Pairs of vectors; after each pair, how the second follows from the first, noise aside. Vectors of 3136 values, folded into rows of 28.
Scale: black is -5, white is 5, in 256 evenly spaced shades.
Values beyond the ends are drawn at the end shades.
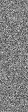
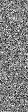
scaled up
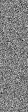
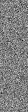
copied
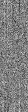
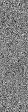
sign-scrambled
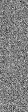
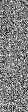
scaled up
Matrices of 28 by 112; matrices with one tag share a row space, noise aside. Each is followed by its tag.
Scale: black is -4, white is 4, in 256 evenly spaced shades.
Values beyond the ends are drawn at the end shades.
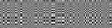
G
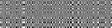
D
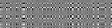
D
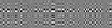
G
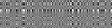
D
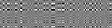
G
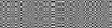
G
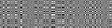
G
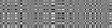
G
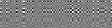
D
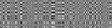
G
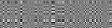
G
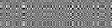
D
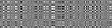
G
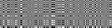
G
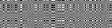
G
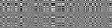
G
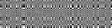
D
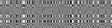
D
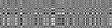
G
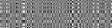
D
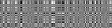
G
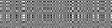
D
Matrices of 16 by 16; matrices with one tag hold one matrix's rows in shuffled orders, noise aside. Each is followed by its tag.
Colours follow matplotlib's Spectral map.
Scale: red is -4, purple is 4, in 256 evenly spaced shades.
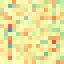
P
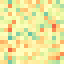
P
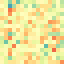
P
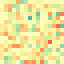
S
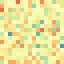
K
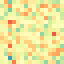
P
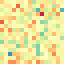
K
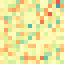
S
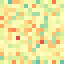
K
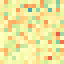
S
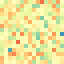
K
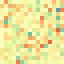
S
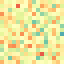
K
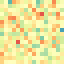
K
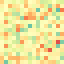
S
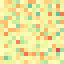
S
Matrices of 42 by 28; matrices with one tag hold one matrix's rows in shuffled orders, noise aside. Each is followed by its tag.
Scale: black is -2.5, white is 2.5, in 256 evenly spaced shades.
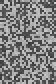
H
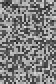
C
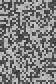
H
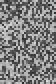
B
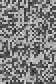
C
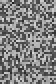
H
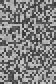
B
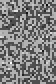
B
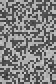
C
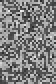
B
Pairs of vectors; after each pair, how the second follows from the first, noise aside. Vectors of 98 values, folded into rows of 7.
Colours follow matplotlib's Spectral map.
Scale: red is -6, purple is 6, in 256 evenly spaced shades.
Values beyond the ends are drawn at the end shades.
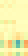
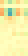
reversed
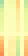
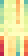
scaled up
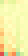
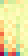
scaled up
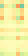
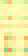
reversed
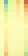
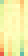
reversed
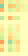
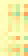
reversed
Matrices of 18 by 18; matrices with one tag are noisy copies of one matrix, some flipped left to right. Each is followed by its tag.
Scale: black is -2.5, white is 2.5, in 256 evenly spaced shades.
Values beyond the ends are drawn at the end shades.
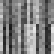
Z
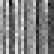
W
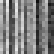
W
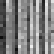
W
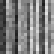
W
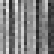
W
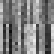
Z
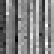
W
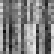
Z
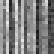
W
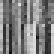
Z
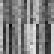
Z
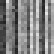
W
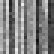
W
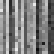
W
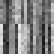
Z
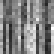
Z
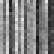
W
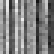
W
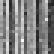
W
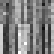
Z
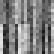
Z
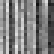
W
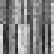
Z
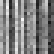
W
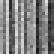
W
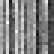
W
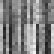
Z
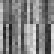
Z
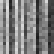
W
